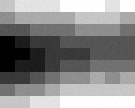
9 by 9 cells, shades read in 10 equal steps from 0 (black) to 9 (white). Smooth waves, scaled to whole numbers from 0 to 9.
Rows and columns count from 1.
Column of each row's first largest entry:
5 6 6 5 7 7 7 5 5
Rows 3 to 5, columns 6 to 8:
5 5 5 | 3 3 3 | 2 3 3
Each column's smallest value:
0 0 1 2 2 2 3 3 3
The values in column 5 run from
2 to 9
